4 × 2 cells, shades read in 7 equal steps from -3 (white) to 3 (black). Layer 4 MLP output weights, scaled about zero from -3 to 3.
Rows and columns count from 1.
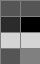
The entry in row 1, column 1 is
1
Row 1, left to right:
1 1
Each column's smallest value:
-2 -2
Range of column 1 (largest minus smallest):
4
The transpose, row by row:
1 2 -2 1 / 1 3 -2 0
